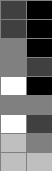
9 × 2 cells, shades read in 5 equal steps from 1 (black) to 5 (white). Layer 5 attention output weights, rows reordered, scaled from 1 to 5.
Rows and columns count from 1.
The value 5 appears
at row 5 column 1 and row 7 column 1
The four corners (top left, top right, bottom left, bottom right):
2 1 4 4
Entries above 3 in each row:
0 0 0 0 1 0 1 1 2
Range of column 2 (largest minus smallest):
3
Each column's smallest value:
2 1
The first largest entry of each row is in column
1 1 1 1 1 1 1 1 1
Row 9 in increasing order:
4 4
